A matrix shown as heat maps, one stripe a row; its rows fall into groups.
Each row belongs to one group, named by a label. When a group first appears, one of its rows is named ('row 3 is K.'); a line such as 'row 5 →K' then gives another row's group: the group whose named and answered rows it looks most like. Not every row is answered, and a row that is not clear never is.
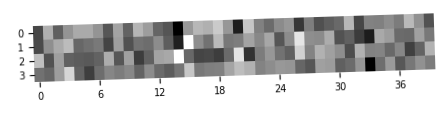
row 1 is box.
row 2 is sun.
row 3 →box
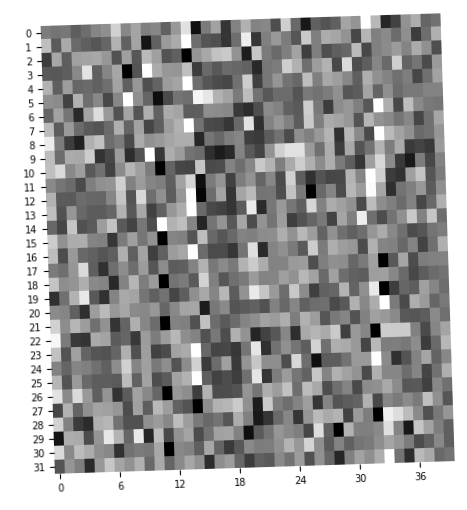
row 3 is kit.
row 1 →sun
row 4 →sun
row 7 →sun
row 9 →kit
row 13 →sun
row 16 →sun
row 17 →box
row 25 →sun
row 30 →kit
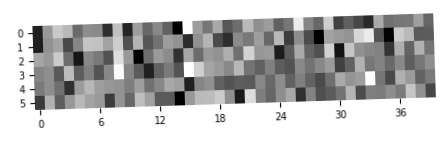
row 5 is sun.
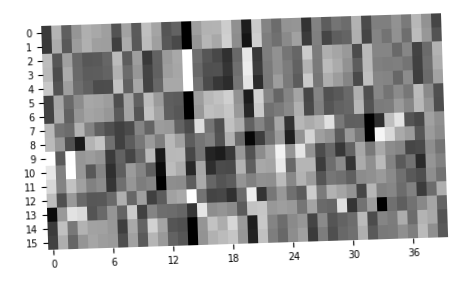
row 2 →sun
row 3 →sun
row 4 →sun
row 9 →kit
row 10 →kit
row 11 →kit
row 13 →box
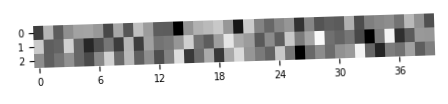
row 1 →box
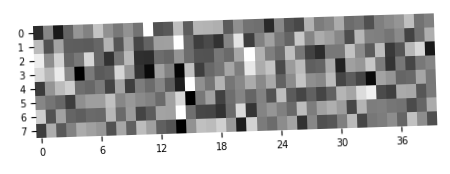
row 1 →sun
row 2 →kit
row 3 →kit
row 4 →box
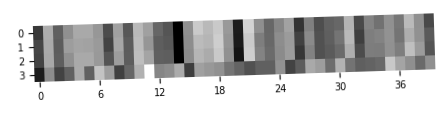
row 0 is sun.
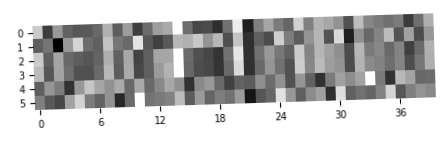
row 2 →sun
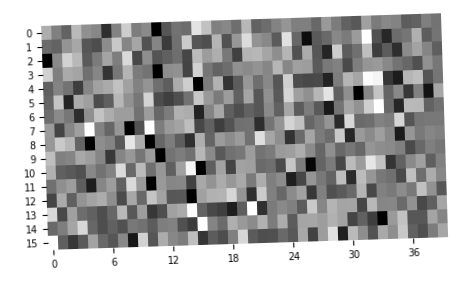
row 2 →box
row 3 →kit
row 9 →kit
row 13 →sun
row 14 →box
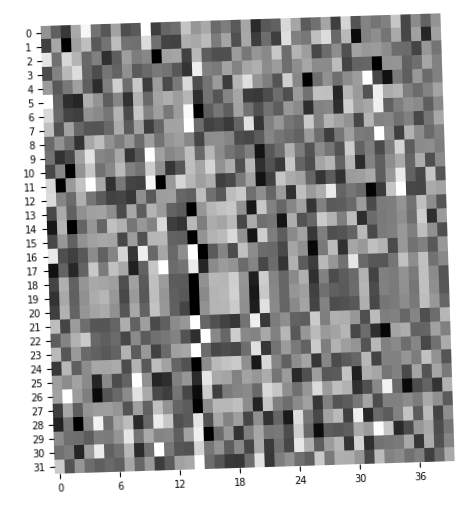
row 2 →kit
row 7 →sun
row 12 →box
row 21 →sun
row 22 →box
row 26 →kit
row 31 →sun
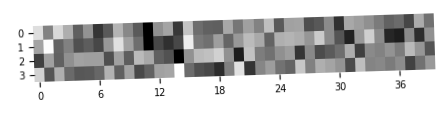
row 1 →kit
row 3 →sun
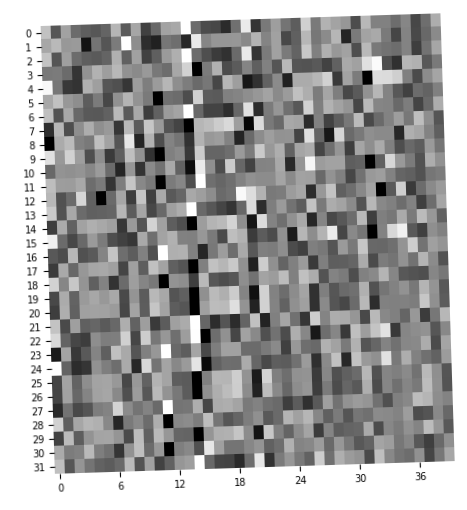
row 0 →sun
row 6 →sun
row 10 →box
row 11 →kit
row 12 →box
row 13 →sun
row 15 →box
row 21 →sun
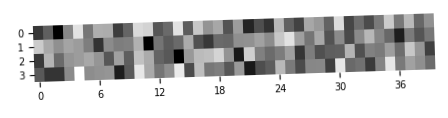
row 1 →kit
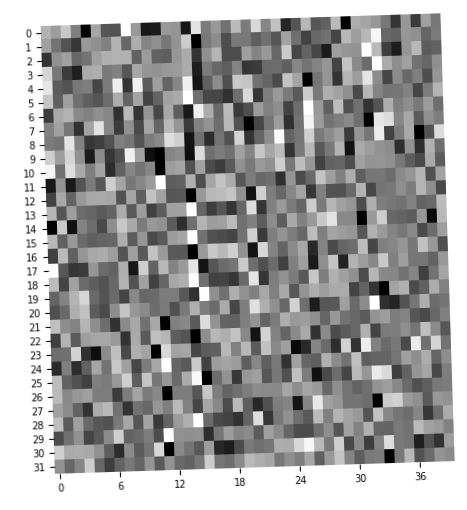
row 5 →sun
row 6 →box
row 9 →kit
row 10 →kit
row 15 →sun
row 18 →sun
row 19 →box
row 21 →kit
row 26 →kit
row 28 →sun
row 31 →box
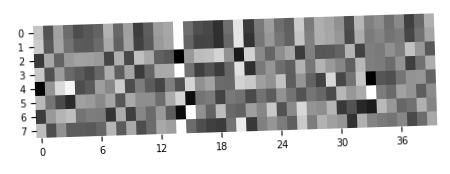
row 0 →sun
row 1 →sun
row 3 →sun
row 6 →box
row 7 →sun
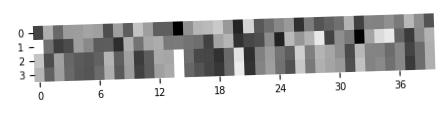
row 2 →sun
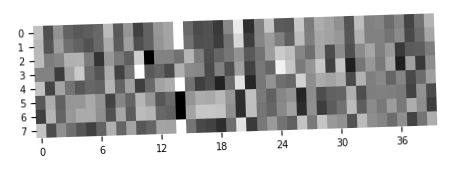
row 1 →sun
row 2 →kit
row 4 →sun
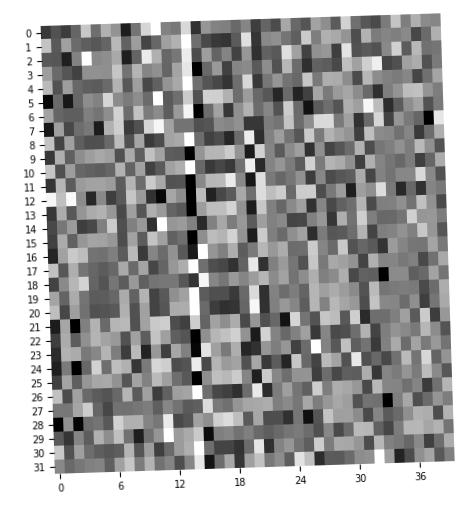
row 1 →sun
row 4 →sun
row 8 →sun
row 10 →sun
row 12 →kit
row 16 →box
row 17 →sun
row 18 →box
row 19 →sun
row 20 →sun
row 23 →box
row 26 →sun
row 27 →box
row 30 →sun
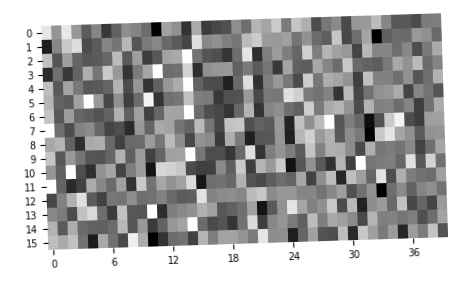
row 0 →kit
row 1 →box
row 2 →sun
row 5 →kit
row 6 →sun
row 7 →box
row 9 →sun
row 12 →box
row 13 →kit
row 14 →sun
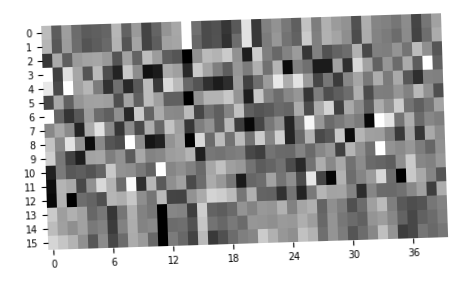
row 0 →sun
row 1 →sun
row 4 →kit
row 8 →kit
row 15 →kit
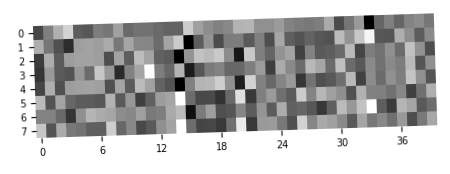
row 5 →sun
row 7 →sun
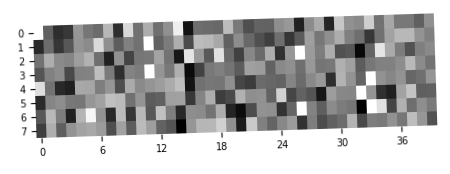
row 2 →box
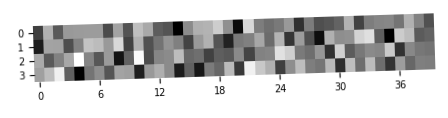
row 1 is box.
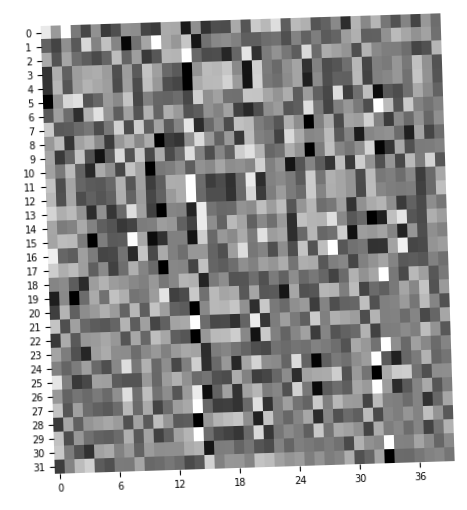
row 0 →kit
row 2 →sun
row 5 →box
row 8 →kit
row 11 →sun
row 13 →kit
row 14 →box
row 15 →kit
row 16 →box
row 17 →kit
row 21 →sun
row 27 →sun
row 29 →sun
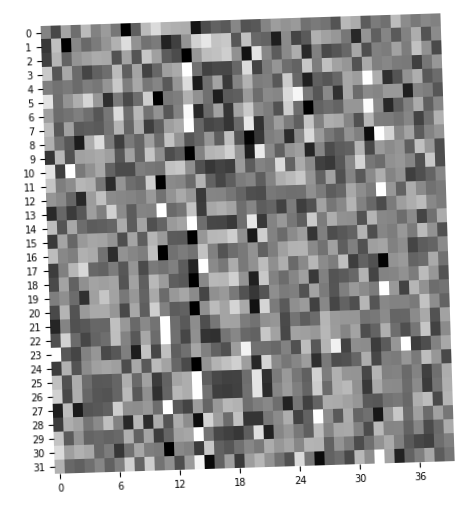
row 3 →sun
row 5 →kit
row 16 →kit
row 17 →box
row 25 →sun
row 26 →sun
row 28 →box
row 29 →sun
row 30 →kit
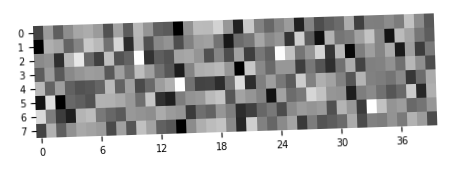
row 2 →kit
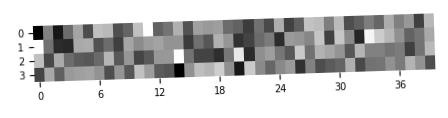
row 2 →sun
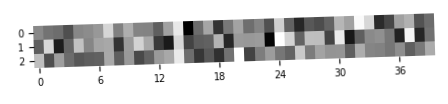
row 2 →sun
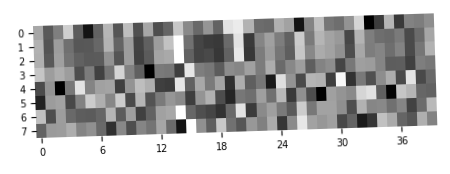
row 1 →sun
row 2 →sun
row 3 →kit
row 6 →sun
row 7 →box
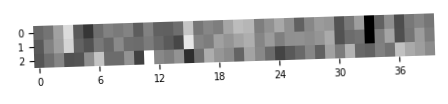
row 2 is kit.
